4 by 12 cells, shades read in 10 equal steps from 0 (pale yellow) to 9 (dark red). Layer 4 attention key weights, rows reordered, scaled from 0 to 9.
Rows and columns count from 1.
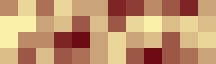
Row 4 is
2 6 2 6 5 3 1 6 9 6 5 3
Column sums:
6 11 14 17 23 11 16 17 15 20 16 9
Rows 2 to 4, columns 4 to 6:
2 6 2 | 8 9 3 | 6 5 3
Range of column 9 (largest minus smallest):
9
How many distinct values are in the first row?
7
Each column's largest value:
4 6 5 8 9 3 8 7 9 6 8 3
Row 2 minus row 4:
-2 -6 1 -4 1 -1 5 -5 -9 -4 -4 -1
